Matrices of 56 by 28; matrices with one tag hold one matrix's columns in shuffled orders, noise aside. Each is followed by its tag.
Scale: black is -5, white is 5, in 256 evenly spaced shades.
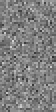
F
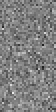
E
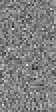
E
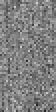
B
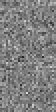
F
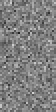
F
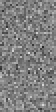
E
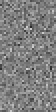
E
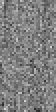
B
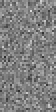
F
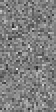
E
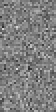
E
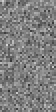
F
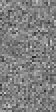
F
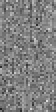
B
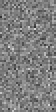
E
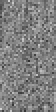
B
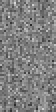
B
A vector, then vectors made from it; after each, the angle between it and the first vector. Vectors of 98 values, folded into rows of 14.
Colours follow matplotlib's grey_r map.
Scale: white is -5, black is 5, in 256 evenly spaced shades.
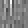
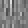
nearly parallel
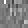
partly aligned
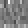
orthogonal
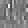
partly opposed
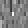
partly opposed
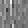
nearly parallel
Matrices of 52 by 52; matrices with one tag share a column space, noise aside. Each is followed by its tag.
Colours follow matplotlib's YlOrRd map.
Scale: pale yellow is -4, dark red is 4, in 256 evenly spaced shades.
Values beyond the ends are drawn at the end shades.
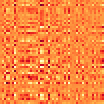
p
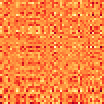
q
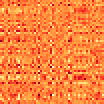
p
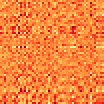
q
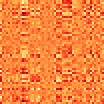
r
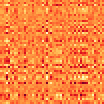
p
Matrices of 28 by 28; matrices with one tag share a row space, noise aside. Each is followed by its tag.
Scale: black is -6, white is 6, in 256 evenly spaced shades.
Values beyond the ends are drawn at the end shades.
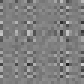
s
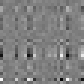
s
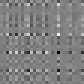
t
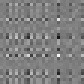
t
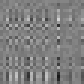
t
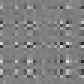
s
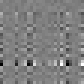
s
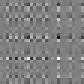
t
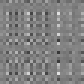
t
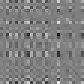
t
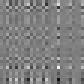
t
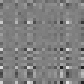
s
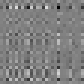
t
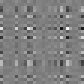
s
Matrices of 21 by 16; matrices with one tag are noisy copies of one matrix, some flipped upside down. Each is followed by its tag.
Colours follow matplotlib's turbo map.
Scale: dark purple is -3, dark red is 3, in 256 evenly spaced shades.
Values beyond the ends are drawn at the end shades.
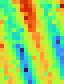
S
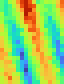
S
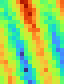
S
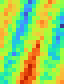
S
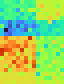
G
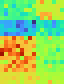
G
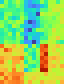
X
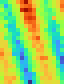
S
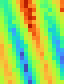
S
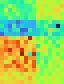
G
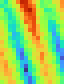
S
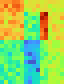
X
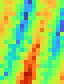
S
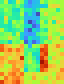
X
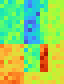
X
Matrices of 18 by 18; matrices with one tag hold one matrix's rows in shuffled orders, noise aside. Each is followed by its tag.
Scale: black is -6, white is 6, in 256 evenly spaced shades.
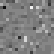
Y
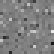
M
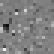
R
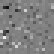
R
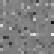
M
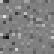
R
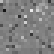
Y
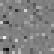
R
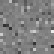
M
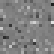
M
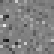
R
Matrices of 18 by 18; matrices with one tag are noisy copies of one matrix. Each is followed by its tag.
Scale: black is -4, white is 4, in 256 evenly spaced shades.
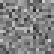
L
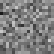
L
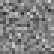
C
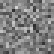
L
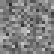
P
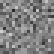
L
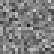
C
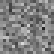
P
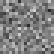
C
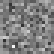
P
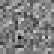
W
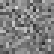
L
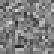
W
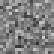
W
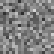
C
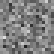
P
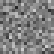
C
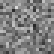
L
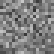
L
